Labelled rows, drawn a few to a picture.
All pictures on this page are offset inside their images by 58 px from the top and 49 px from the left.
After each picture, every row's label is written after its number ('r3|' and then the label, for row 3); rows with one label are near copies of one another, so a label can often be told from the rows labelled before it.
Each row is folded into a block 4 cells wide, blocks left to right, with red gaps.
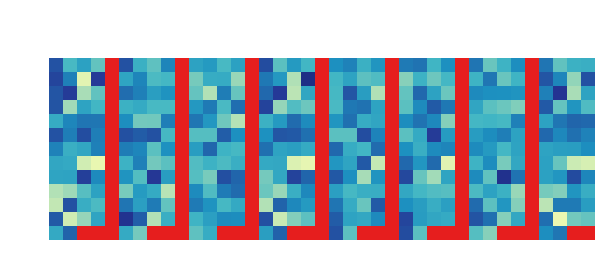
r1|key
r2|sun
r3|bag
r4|key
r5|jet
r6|jet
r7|sun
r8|key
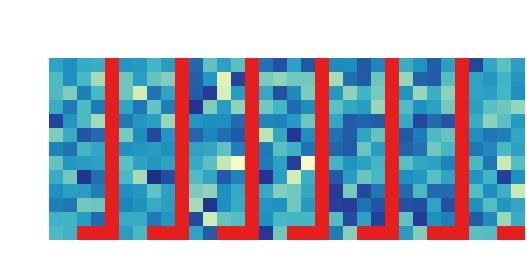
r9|bag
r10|bag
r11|key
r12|jet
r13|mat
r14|mat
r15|sun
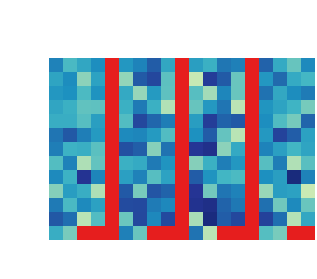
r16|sun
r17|mat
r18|mat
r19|sun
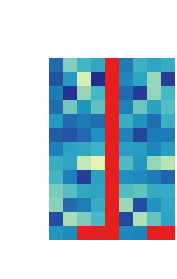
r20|key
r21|key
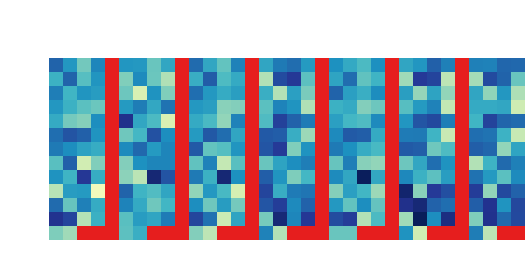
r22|sun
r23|bag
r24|sun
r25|mat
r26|sun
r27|mat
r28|mat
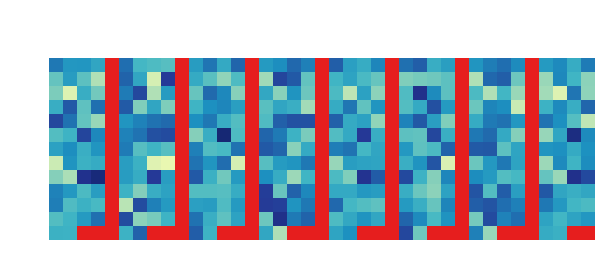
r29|bag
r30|key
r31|jet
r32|mat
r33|bag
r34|jet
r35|mat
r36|bag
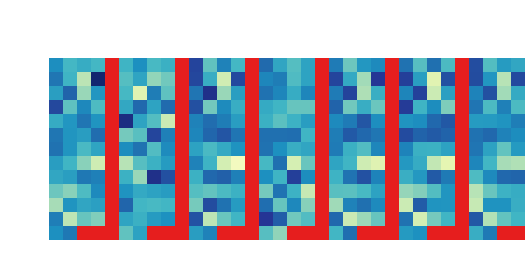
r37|key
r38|bag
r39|key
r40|sun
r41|key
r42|key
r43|key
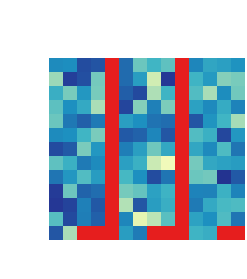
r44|mat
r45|key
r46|bag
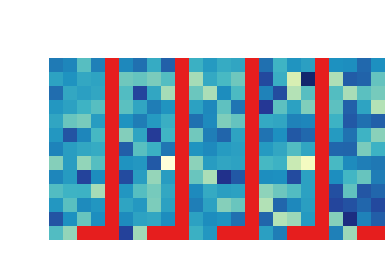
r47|sun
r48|jet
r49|bag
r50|key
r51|mat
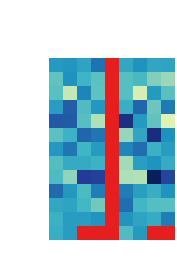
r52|bag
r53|bag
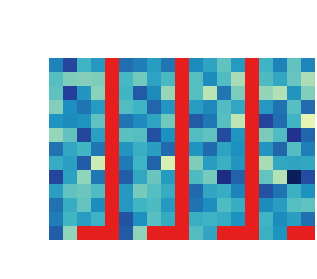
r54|jet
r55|jet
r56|bag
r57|bag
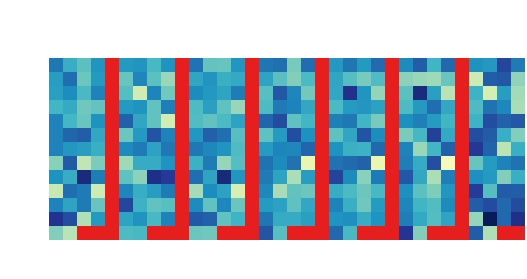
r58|sun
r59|bag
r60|sun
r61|jet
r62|jet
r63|jet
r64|mat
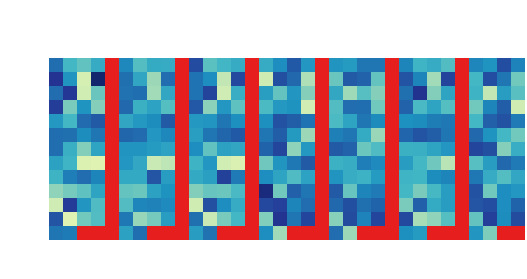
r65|key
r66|key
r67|key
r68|mat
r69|mat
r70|key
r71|mat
